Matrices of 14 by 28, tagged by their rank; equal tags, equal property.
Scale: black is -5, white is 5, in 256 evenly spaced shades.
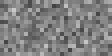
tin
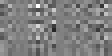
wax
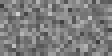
tin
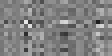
wax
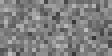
tin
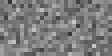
tin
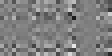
wax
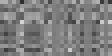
wax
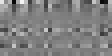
wax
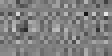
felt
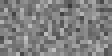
tin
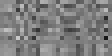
felt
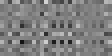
wax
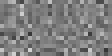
felt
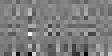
felt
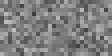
tin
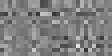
felt
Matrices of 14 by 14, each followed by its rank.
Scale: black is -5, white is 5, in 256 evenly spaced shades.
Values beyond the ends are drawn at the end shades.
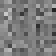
three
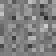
three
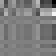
one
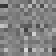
three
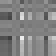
one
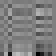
one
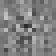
three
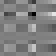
one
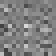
three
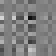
one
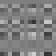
one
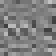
three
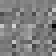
three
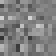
three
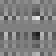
one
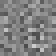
three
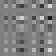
one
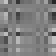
one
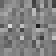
three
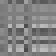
one
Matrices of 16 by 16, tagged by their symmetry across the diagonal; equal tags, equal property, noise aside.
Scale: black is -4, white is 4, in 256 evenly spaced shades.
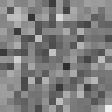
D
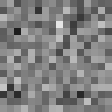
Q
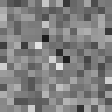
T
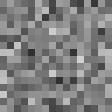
T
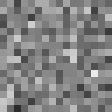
Q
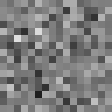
Q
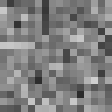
T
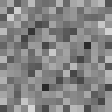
D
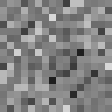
D
